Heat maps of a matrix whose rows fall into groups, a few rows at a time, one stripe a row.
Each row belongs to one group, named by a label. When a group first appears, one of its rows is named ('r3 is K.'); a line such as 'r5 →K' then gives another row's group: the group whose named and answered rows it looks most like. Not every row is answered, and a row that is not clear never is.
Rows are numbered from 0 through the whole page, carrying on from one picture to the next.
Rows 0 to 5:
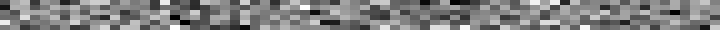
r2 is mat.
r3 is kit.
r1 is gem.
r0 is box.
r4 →box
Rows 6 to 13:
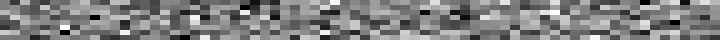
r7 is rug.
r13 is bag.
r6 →gem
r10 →mat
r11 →mat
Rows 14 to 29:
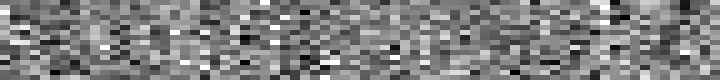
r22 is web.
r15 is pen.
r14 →pen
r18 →pen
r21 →rug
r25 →pen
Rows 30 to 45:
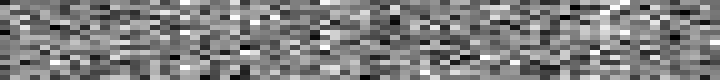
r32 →pen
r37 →mat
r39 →rug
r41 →kit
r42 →bag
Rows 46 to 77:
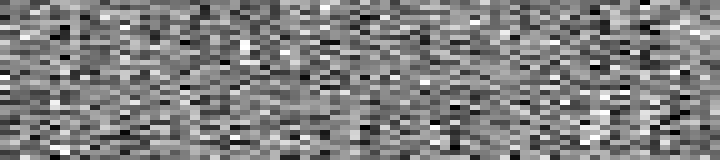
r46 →gem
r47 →rug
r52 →gem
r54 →box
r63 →box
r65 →pen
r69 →mat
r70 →kit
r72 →mat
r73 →bag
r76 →mat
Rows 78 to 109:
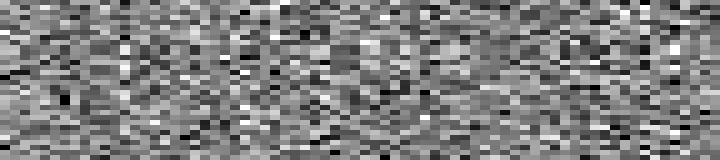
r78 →web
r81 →bag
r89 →rug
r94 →mat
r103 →pen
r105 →box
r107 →gem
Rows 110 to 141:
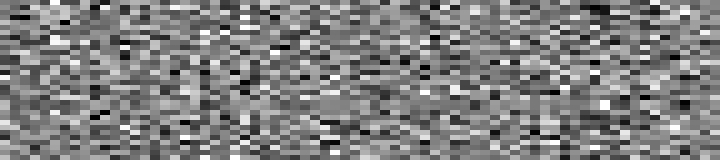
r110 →kit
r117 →kit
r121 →mat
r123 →box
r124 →kit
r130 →pen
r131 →pen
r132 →kit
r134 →box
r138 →box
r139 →bag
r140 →gem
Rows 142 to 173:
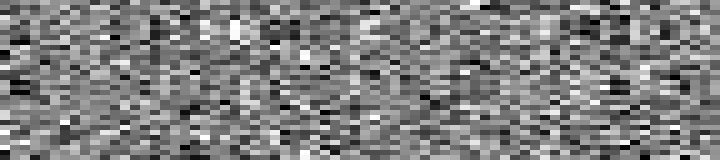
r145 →box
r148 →kit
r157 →mat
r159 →pen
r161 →box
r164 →box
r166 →mat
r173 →gem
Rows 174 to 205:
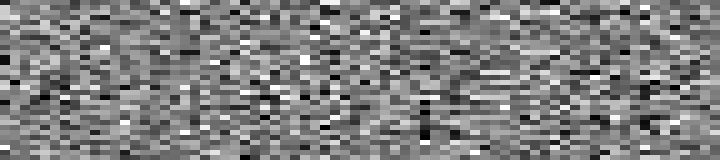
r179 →mat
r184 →box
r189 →pen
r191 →web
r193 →gem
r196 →box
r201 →box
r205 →rug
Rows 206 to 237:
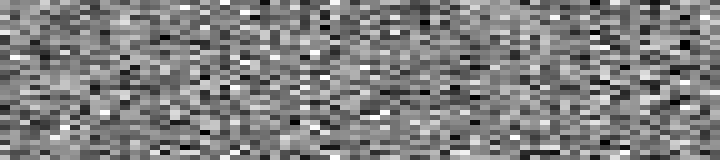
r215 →pen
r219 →pen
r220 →mat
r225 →pen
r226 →mat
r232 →rug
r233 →bag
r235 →box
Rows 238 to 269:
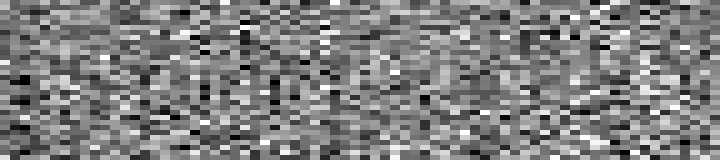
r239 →pen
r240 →bag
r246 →rug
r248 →rug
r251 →rug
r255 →rug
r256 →pen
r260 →kit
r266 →pen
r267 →bag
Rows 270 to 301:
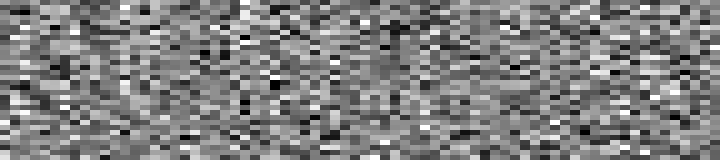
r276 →rug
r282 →web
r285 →web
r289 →gem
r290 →web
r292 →web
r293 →mat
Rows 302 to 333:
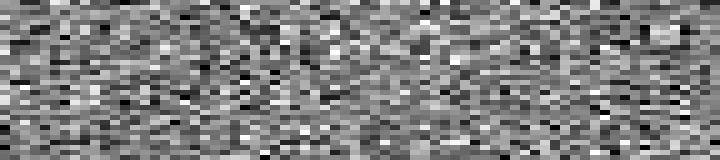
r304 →box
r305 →box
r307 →gem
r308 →gem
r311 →pen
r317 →rug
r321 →box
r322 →web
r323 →rug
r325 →pen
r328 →gem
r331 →gem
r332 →pen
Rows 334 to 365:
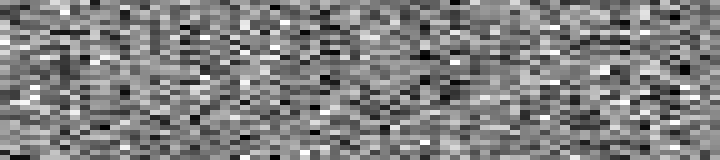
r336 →mat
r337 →mat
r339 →box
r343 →web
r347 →pen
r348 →pen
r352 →mat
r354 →web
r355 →mat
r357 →kit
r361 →rug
